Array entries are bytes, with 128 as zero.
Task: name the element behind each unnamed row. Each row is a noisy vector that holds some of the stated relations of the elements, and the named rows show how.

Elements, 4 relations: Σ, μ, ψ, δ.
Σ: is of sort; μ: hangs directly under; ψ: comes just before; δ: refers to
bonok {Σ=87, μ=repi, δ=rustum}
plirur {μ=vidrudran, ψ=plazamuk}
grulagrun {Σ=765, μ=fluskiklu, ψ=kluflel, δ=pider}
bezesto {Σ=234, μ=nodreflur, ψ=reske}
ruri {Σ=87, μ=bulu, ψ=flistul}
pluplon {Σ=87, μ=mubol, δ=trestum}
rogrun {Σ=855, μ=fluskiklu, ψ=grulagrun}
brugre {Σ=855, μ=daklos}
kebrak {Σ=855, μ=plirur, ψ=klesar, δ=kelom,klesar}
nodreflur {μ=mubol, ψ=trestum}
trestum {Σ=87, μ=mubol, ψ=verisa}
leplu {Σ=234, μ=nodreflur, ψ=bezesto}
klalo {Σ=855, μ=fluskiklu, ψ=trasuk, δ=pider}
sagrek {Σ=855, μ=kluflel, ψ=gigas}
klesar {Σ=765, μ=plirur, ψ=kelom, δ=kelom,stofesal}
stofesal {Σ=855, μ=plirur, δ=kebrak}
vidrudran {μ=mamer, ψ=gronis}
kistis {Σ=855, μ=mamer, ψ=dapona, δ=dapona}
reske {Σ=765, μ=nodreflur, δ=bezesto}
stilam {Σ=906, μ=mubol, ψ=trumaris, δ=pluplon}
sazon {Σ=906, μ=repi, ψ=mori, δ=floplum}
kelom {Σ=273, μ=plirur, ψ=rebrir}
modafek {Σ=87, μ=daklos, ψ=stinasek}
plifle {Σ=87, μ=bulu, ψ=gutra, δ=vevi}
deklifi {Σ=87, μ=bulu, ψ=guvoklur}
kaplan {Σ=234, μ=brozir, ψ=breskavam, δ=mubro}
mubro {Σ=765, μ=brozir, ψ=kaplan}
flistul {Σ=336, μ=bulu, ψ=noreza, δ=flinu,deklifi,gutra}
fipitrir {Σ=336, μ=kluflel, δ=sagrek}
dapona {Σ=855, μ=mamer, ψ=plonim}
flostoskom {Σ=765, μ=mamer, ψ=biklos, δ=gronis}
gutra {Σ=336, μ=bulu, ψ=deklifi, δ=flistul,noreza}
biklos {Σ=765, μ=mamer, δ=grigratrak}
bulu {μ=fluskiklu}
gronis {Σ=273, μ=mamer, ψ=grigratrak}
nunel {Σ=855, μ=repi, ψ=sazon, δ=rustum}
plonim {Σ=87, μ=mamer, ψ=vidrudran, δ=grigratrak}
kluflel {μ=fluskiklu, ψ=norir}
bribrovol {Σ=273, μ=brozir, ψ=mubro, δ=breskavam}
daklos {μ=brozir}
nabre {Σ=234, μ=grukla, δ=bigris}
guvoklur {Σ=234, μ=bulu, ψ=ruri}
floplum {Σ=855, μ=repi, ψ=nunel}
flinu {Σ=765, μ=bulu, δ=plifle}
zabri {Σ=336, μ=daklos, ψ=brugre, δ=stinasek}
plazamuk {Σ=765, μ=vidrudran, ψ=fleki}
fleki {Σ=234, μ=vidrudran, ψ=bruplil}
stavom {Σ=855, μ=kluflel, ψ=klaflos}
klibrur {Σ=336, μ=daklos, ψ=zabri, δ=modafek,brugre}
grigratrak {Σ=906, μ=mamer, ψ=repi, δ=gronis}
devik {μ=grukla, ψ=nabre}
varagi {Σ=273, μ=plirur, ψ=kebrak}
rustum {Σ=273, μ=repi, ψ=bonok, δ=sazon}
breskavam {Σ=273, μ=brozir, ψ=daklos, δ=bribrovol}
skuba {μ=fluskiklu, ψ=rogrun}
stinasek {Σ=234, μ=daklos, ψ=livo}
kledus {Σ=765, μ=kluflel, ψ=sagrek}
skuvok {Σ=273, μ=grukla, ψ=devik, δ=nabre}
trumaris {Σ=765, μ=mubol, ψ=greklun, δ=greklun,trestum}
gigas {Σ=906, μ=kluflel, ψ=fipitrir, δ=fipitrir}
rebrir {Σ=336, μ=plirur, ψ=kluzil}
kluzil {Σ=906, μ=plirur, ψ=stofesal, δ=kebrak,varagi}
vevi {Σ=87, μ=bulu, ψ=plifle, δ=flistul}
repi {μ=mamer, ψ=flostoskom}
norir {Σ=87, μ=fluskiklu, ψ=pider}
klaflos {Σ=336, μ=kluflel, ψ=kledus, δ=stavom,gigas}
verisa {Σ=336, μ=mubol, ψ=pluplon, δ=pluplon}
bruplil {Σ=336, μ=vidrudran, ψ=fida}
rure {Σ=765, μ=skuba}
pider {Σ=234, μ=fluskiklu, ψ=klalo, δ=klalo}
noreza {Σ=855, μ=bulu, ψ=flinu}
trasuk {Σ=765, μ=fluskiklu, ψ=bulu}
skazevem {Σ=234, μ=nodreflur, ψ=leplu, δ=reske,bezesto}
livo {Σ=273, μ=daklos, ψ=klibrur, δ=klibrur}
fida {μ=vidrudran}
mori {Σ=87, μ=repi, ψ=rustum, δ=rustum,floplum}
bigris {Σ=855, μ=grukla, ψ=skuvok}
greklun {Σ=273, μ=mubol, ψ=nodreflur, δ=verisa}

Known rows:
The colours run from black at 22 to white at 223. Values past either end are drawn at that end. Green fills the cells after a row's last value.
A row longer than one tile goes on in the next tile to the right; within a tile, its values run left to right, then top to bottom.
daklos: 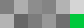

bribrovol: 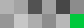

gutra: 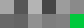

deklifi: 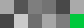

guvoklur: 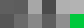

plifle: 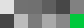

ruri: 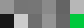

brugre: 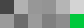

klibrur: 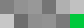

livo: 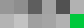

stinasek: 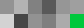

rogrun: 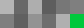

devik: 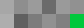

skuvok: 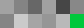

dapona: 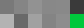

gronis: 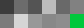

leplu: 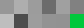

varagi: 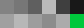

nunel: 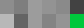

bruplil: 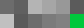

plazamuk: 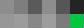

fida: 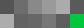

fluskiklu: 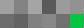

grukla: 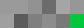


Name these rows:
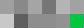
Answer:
bezesto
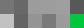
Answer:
sazon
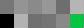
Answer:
flinu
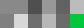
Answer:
trestum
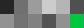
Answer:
kluzil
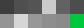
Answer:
kelom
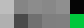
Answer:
plirur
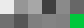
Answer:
skuba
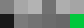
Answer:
bulu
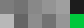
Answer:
kebrak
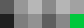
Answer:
noreza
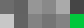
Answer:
fleki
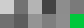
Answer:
klaflos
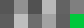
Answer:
bonok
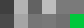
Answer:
biklos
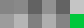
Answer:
reske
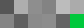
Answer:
verisa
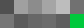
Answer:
repi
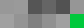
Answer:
trumaris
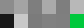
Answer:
trasuk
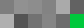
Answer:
mamer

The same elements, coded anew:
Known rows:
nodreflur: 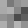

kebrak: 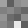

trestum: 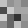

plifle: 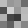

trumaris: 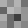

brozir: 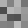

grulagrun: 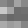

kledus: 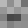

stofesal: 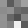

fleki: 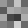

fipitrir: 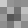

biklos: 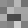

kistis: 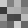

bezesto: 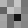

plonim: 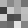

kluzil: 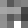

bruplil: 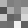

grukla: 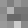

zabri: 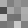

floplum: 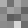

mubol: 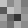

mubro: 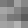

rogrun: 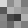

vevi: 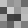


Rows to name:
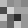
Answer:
pluplon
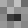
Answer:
pider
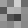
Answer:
kaplan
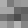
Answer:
klalo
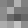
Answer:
nabre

